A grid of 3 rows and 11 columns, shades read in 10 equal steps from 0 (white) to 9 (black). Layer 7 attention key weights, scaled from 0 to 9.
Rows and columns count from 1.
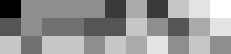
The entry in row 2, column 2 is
4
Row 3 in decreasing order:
5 4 4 4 3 2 2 2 2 2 1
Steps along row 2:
down up same up same down up up down down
